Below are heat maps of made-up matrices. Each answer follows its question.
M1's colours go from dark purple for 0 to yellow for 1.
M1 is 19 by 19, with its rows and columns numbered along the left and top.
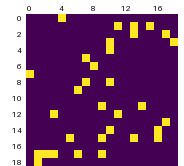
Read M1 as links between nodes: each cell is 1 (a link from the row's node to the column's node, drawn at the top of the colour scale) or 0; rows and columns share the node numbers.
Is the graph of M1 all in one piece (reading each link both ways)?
yes
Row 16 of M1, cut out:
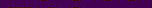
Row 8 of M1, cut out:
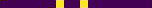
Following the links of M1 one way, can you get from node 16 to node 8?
no
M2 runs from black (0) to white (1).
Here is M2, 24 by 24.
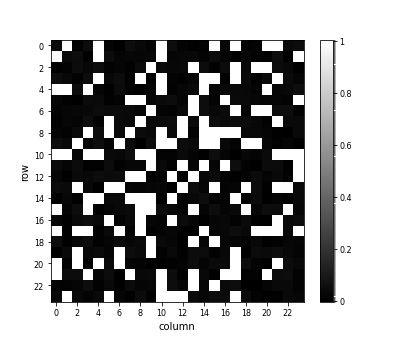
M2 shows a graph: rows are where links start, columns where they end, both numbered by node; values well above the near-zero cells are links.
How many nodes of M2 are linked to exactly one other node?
0
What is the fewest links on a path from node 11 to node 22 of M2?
3
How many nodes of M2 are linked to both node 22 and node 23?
1
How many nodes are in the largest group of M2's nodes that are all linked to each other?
4
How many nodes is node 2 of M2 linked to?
5
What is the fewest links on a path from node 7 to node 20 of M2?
2
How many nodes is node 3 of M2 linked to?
7
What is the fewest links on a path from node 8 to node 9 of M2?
2
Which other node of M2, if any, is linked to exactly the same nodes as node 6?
node 2
